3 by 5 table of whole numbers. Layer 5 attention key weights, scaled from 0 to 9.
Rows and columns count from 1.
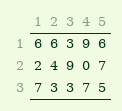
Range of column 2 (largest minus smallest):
3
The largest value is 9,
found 2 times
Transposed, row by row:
6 2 7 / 6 4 3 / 3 9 3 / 9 0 7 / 6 7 5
